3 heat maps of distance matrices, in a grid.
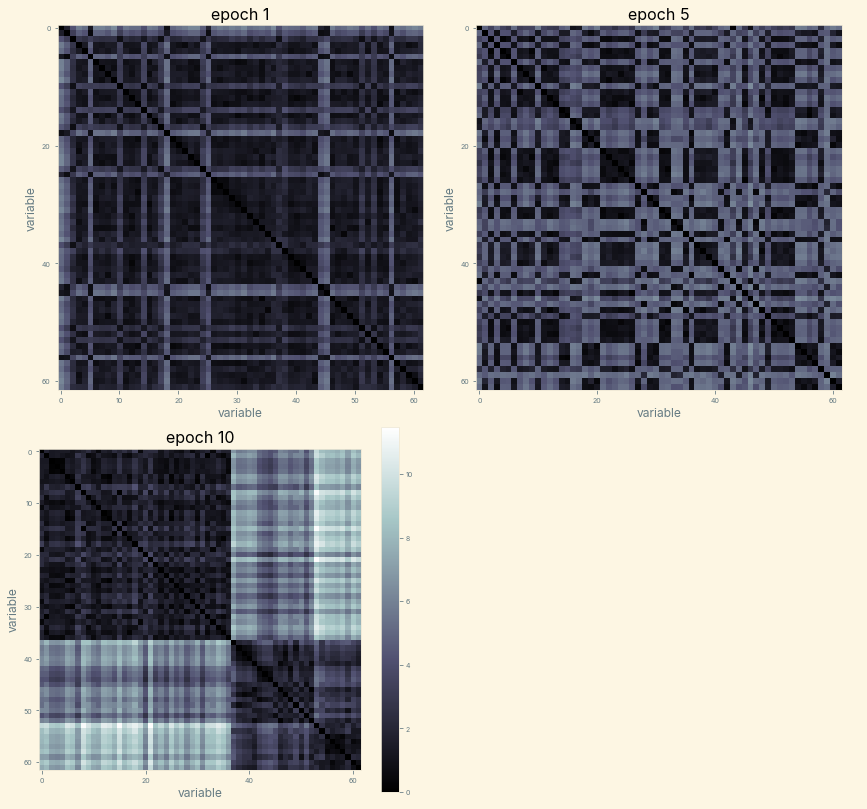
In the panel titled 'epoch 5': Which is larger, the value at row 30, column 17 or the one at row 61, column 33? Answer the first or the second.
the first
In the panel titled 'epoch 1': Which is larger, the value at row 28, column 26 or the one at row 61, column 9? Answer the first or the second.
the second
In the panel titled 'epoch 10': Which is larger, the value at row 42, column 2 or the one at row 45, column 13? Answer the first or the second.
the second
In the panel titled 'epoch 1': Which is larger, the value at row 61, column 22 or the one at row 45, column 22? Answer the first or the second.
the second
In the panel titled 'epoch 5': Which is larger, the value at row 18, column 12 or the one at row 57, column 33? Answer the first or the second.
the first
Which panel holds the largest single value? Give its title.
epoch 10
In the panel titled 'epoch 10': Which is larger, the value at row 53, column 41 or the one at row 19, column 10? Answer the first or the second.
the first
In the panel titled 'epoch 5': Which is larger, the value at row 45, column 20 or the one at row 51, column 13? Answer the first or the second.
the first
